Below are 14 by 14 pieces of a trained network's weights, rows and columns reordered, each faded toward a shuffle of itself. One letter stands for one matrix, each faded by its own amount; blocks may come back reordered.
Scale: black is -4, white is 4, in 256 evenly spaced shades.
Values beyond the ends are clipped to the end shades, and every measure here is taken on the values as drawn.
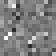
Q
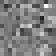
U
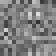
U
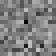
U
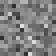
Q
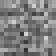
U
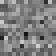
Q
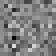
U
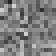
Q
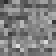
Q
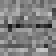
U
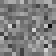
Q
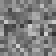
U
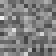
Q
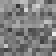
Q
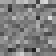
U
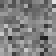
Q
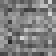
U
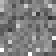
Q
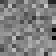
U
